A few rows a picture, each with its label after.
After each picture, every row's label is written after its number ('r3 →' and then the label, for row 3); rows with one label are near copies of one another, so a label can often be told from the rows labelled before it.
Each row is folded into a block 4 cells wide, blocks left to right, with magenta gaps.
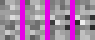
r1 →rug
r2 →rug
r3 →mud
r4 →mud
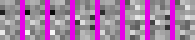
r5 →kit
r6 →kit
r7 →kit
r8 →mud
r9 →kit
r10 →rug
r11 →mud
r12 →rug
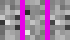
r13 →mud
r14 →kit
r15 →mud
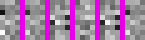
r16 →kit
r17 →kit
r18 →mud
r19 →rug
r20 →mud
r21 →kit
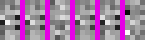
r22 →mud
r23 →mud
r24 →rug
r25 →mud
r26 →mud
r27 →kit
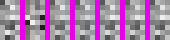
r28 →rug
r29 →mud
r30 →rug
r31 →rug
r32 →rug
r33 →rug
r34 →rug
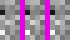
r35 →kit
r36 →kit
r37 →kit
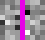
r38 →mud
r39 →kit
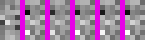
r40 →mud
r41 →kit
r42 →kit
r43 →kit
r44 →kit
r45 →kit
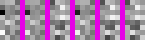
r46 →kit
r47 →kit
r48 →rug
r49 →kit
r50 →rug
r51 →rug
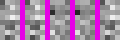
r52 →rug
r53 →rug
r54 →kit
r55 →kit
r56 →rug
